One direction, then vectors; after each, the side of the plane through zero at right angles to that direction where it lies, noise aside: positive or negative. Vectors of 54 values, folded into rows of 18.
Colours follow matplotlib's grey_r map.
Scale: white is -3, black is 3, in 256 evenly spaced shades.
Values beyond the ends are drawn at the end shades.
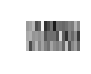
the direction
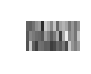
negative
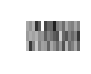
positive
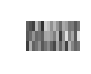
negative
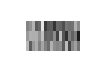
positive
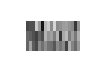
negative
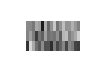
negative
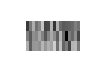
positive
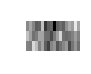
positive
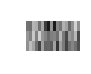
positive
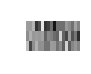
positive
